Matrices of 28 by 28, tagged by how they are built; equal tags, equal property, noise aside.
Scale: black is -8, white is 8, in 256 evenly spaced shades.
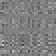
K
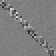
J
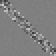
J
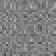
K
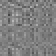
K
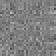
K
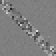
J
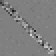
J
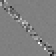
J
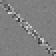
J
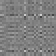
K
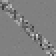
J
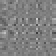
K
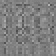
K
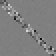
J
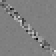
J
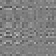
K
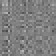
K
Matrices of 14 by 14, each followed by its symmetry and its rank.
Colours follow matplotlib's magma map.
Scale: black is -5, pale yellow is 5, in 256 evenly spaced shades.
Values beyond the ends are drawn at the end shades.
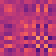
symmetric, rank two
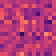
neither, rank three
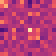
symmetric, rank three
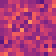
symmetric, full rank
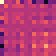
symmetric, rank two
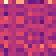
neither, rank two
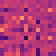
neither, rank three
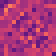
symmetric, full rank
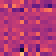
neither, rank two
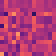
neither, rank three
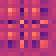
symmetric, rank one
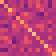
symmetric, full rank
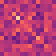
symmetric, rank three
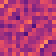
symmetric, full rank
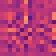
neither, rank three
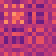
symmetric, rank two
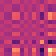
symmetric, rank one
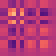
symmetric, rank one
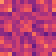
symmetric, rank three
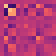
symmetric, rank two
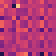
neither, rank two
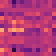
neither, rank two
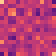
symmetric, rank three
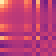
symmetric, rank one
